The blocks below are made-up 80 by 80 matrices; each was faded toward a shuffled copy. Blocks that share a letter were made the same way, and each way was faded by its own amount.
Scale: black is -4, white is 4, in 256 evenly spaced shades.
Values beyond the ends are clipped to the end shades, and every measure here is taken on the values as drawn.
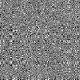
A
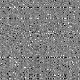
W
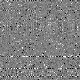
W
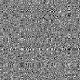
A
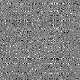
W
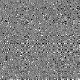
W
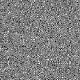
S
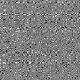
W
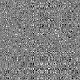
A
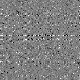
W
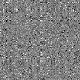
S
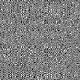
A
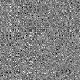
S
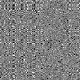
A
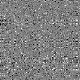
W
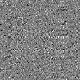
S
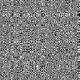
A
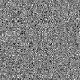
S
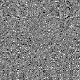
S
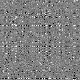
W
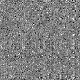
S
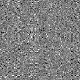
S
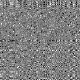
A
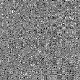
S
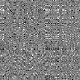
A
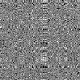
A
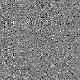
S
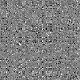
W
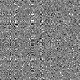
A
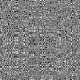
A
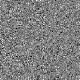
S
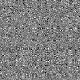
S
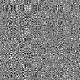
A
